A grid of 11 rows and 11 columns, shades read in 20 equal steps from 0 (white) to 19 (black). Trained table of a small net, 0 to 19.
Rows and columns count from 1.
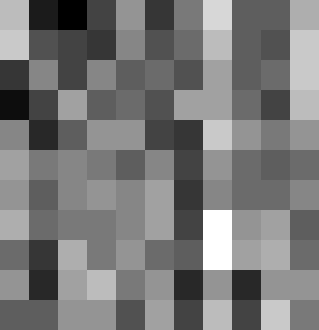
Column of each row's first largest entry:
3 4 1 1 2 7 7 7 2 2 7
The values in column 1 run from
4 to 18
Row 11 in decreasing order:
14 14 13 12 12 10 8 8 7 5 4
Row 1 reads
5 17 19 14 8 15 10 3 12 12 6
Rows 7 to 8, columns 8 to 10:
9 11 11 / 0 8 7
